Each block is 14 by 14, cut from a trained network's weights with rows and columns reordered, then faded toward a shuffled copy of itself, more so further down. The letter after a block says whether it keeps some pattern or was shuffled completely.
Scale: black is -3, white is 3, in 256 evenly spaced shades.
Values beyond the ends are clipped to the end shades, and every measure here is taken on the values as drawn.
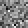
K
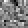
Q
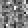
Q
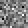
K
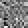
Q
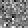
K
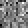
Q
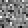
K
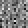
Q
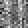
Q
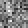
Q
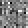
Q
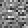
Q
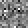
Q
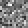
K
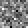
K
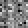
Q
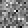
K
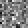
Q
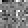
Q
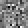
Q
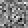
K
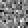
K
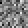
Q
